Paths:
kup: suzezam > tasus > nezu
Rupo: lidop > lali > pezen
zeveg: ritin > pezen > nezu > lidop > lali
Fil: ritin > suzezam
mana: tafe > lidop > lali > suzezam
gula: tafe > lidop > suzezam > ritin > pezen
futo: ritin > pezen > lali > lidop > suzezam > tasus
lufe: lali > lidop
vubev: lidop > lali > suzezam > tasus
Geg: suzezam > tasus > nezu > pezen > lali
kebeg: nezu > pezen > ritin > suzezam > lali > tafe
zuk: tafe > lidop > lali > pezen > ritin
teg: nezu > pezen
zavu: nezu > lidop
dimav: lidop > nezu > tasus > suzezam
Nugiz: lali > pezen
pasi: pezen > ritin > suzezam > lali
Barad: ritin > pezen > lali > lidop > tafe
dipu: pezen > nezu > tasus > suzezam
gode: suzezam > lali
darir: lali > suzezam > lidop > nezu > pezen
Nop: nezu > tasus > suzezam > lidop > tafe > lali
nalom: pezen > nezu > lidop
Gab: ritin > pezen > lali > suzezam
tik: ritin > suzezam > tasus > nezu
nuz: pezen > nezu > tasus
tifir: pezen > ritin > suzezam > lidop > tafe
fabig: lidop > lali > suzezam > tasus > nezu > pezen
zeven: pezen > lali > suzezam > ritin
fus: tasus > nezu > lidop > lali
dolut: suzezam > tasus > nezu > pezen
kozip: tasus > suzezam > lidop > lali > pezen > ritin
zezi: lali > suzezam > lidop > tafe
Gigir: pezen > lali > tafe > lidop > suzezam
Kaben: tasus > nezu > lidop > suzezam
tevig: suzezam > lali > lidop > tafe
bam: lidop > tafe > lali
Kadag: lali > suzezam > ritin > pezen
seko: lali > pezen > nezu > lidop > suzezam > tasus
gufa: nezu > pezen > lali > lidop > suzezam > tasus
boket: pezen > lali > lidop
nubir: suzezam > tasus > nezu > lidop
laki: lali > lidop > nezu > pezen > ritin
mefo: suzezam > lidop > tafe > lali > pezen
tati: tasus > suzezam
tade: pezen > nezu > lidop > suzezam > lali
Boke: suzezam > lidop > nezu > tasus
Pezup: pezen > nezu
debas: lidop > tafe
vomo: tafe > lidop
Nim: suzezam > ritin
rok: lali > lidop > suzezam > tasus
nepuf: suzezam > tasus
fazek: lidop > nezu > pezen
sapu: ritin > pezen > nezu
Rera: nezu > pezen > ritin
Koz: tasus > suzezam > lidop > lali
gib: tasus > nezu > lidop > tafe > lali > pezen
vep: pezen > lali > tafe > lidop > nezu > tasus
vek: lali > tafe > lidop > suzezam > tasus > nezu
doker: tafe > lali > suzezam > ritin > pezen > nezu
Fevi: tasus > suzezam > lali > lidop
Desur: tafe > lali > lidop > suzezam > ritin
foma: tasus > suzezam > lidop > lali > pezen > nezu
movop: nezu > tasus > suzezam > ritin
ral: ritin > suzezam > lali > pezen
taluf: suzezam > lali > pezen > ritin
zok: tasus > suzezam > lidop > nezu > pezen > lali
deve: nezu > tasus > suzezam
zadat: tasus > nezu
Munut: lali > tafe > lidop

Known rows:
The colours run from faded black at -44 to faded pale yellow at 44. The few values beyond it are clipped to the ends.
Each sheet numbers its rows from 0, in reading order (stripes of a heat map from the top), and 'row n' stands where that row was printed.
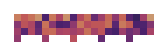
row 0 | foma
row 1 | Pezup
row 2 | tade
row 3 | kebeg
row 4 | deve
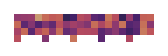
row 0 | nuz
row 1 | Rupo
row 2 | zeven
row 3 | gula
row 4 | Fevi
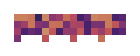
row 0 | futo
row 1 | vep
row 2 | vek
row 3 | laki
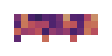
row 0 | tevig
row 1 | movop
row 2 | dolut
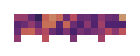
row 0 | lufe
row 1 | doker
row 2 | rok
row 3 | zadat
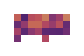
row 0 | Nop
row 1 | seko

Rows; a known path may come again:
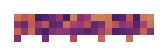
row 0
Rupo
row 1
Kadag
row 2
seko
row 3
laki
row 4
fabig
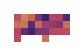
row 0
doker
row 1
zeven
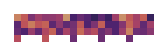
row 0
kozip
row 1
nuz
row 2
zezi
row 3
deve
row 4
Gab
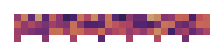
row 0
Rera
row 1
vomo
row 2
Pezup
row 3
tevig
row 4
zadat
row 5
vep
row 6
Nop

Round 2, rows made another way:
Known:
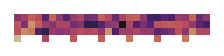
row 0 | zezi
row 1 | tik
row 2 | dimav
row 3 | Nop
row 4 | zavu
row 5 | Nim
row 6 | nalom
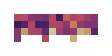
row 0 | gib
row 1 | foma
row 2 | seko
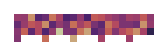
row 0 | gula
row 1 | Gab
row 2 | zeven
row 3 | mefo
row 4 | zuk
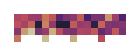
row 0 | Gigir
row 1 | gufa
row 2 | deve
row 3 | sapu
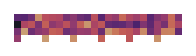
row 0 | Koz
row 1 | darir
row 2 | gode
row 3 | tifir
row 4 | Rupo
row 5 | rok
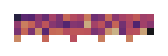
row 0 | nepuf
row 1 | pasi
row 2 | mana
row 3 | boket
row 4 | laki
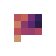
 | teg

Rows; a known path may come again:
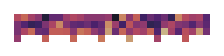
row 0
zeveg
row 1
tati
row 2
fabig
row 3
Geg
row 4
deve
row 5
kozip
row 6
Rupo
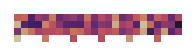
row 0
kebeg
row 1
Pezup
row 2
debas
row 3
mana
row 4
lufe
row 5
Nop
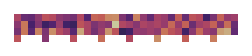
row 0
Boke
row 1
gib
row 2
foma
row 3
vek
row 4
tik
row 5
tevig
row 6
ral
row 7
boket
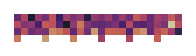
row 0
movop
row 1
dipu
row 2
dolut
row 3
Kaben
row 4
futo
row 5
Desur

